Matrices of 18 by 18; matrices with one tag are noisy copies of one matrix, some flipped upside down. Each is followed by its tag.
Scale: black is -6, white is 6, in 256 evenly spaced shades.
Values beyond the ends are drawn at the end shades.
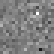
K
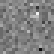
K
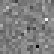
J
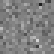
K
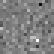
K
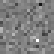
K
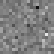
J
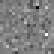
J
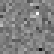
K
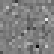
J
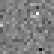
K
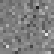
J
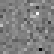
K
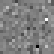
J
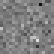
K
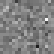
J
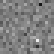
K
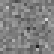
J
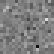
J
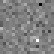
K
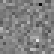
K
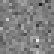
K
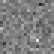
K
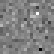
K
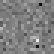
K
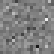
J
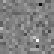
K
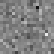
J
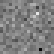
K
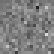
J
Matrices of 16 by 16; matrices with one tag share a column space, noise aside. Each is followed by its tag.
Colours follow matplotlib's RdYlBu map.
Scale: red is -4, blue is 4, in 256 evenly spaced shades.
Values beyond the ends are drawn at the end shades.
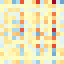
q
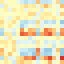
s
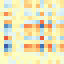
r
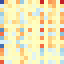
q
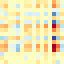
r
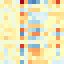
q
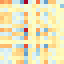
q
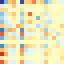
q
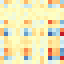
s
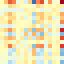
q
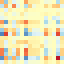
s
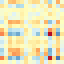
s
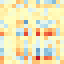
s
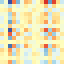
q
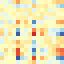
s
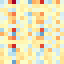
q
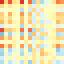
q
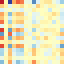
q
